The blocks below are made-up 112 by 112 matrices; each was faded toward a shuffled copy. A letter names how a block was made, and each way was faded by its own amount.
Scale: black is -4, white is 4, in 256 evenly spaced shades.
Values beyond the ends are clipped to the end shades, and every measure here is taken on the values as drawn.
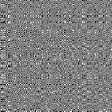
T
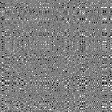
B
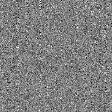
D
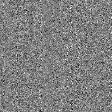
D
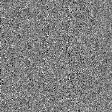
D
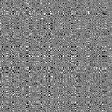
T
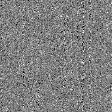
D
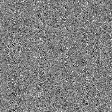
D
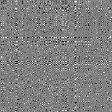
B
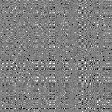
B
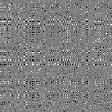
B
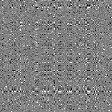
B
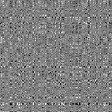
T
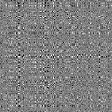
T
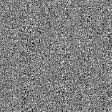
D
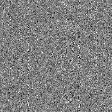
D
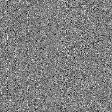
D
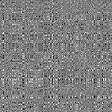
T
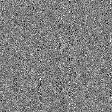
D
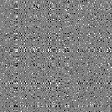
B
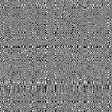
T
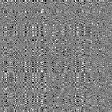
T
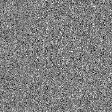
D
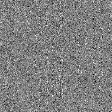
D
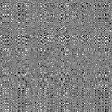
T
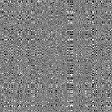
T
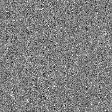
D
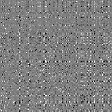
B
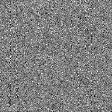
D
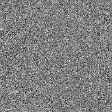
D
